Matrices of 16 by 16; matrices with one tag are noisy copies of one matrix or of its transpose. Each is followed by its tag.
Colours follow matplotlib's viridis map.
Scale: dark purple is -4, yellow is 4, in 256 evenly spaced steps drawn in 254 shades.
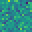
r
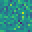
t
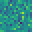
t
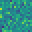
r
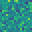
r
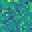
r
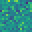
r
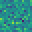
t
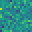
r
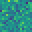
r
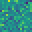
r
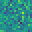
t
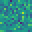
t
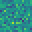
t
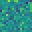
r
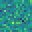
t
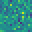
t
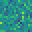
t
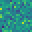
r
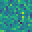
t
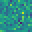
t
